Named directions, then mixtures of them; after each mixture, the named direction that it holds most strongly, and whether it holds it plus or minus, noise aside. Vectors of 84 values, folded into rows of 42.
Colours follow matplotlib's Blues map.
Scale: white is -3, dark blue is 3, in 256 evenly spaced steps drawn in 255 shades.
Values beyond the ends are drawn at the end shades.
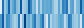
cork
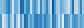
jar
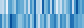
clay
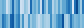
jar, minus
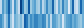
jar, plus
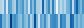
clay, plus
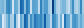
jar, plus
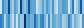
cork, plus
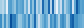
clay, plus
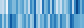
clay, plus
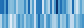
clay, minus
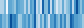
clay, plus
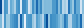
cork, minus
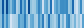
clay, minus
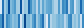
cork, plus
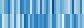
jar, plus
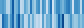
jar, minus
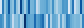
cork, plus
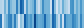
jar, plus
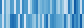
cork, minus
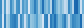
cork, minus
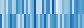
clay, plus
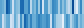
jar, plus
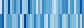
cork, plus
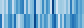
clay, plus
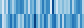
clay, plus
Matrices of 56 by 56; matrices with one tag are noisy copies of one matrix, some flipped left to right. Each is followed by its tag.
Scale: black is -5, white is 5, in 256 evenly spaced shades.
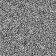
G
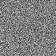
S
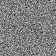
S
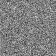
G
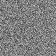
S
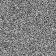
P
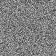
S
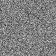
P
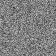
P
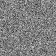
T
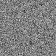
G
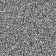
G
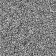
G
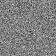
T
